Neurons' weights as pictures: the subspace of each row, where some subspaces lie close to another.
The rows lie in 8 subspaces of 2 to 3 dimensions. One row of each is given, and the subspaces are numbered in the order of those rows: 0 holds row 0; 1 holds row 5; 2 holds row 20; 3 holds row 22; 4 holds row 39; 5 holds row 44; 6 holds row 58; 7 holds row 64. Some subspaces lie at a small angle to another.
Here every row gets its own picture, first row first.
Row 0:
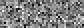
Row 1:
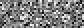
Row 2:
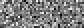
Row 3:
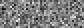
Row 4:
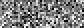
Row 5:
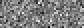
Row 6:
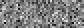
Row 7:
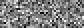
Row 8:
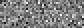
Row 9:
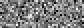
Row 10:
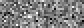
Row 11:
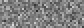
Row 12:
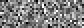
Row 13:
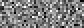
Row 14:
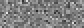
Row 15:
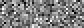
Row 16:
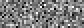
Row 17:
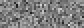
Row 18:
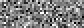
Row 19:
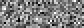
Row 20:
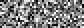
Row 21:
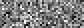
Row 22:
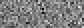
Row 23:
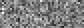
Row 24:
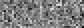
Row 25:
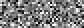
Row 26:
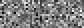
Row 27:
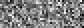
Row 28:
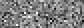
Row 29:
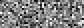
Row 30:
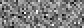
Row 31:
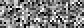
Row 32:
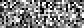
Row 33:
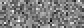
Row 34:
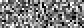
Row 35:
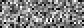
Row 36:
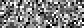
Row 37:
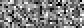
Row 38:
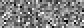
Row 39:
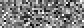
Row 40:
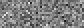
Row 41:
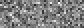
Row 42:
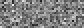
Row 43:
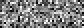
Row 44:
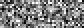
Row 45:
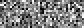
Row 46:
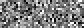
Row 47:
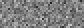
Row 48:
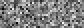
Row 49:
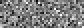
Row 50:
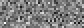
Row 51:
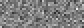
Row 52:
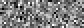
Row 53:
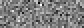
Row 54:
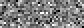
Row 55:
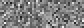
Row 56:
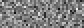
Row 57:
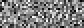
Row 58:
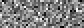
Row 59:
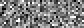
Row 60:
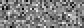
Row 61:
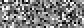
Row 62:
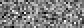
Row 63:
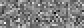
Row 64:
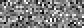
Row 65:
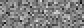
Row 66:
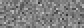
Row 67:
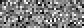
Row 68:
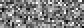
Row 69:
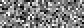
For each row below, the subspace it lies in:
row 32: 0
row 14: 4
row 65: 4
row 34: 2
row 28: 3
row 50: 7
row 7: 0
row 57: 6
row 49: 1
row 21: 2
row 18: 0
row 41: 5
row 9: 2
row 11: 2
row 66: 1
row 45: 0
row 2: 1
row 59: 7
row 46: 5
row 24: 5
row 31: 0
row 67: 7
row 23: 6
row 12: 2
